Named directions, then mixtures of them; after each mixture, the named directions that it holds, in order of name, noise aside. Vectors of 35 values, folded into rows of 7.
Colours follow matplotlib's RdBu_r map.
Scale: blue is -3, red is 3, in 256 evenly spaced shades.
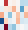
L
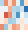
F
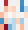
F, L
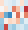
F, L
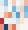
F, L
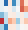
F, L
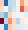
F, L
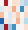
L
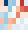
F, L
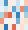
F, L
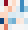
F, L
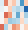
F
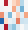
L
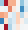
F, L
